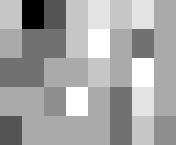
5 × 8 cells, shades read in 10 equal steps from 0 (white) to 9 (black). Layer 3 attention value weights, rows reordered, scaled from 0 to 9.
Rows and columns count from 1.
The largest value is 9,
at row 1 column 2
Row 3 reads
5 5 3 3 2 3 0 3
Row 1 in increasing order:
1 1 2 2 2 3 6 9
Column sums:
19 25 21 10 9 18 9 16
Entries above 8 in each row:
1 0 0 0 0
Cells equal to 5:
7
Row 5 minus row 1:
4 -6 -3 1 2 3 1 1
